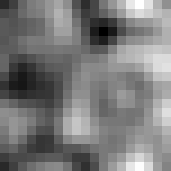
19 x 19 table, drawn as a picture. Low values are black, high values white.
Odd rows or columns: none. Lone odd cells: none. Slope: up to the right. Grain: blotchy.
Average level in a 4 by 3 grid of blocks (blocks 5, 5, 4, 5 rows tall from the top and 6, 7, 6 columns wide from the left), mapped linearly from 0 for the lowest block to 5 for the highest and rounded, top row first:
2 1 5
0 2 5
1 3 4
1 2 5
